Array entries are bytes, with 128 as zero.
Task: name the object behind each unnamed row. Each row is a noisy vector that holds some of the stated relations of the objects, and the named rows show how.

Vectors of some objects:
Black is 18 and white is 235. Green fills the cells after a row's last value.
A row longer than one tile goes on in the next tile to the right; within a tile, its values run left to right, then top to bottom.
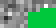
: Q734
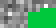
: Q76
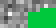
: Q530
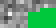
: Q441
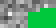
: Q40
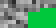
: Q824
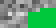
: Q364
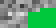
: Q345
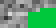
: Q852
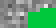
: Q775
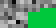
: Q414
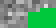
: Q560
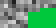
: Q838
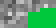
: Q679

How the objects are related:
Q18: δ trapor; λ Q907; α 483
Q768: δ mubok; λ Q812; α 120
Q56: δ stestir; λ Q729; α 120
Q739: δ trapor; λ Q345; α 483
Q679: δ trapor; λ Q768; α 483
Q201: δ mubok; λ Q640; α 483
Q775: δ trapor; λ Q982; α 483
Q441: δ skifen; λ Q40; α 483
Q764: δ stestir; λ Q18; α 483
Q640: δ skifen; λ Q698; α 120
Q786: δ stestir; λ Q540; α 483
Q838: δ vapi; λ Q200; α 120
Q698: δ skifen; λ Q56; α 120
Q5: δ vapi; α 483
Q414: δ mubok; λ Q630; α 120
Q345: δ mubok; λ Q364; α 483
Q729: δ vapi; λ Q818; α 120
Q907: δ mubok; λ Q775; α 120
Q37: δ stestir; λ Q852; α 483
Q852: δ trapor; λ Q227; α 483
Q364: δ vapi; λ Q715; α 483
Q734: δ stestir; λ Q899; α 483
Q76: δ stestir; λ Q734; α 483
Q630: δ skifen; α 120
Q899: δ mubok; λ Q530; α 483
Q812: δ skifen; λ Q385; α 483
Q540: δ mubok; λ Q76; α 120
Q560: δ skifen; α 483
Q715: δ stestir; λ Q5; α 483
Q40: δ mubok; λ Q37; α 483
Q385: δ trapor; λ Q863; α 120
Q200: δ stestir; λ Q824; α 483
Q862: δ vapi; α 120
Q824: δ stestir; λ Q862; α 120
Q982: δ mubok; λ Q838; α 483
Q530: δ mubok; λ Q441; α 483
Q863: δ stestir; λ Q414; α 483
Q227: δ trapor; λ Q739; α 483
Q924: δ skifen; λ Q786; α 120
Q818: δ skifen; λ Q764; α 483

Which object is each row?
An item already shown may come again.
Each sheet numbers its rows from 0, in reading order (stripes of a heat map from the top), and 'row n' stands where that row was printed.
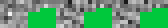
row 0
Q441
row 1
Q540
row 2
Q630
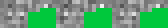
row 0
Q775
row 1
Q786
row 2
Q775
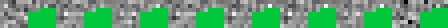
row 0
Q907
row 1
Q37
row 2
Q764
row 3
Q852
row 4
Q76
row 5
Q899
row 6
Q982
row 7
Q385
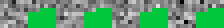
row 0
Q924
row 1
Q852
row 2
Q863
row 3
Q385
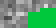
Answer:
Q200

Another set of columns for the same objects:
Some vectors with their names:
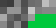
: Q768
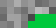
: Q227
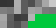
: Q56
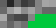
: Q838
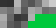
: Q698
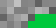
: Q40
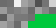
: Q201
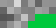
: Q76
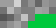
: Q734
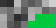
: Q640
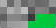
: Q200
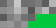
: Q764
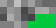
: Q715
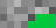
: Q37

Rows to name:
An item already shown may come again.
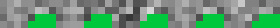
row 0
Q852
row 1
Q982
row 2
Q630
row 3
Q852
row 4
Q441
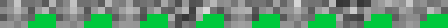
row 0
Q764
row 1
Q764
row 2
Q775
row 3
Q630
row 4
Q982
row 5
Q818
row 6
Q907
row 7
Q863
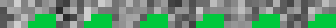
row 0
Q786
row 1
Q924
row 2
Q679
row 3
Q768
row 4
Q18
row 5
Q385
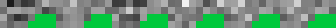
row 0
Q862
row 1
Q560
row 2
Q907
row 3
Q201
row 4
Q899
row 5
Q530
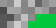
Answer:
Q786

